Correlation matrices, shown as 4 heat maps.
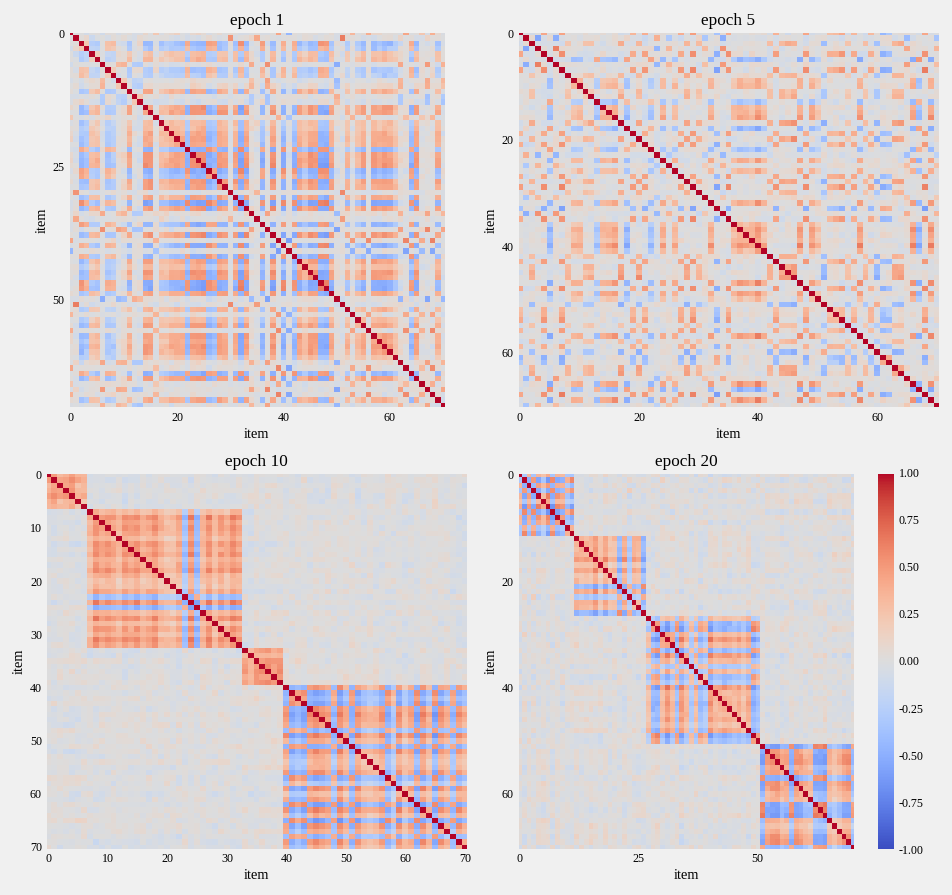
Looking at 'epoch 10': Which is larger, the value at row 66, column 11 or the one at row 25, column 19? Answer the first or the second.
the first
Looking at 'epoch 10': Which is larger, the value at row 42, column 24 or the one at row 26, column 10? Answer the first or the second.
the second
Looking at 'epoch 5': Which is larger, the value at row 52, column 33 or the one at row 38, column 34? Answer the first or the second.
the second
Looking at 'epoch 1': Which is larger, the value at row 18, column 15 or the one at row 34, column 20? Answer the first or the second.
the first
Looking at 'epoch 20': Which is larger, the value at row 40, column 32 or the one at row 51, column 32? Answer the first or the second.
the first
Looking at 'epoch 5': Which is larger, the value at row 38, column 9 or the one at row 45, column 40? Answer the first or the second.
the first
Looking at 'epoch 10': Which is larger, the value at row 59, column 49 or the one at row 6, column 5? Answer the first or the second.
the first
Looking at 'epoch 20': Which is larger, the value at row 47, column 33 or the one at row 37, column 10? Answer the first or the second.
the second
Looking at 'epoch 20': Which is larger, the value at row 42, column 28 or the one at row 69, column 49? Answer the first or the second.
the second
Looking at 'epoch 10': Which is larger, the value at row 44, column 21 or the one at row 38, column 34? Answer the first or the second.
the second
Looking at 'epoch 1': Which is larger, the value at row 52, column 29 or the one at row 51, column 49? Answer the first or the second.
the first
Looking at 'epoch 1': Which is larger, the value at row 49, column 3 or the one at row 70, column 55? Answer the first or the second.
the second
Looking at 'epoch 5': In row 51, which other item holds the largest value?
60
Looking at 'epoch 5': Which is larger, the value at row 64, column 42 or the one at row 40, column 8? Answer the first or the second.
the first
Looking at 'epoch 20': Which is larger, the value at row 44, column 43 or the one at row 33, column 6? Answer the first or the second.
the first
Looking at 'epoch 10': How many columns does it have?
71
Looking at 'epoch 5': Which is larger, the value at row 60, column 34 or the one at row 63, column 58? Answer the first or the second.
the second
